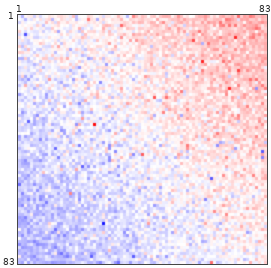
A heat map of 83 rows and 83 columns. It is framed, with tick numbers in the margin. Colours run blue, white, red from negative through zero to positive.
Grain: fine. Mirror symmetry: none. Slope: up to the top right. Ninth with the highest average: top right.
